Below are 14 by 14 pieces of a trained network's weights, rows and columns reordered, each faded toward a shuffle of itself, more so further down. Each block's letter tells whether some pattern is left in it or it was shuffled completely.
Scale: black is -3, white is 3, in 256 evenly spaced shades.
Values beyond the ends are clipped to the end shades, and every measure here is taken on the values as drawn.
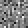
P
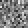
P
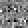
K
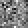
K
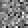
P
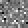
P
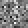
K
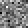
P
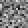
K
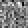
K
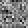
K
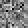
K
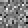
P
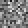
P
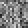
K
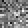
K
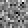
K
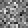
K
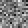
K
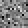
P
